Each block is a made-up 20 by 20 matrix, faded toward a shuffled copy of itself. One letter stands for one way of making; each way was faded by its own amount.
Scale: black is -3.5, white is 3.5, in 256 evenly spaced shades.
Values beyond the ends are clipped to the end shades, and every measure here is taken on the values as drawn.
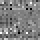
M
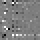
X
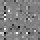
X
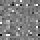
M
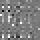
X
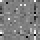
X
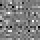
M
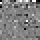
M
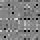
X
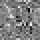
M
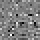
M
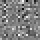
M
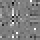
X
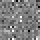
M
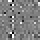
X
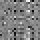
X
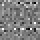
M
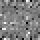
M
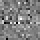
M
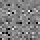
M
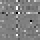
X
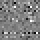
M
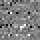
M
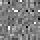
M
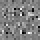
M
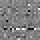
M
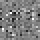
M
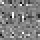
M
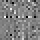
M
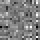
X
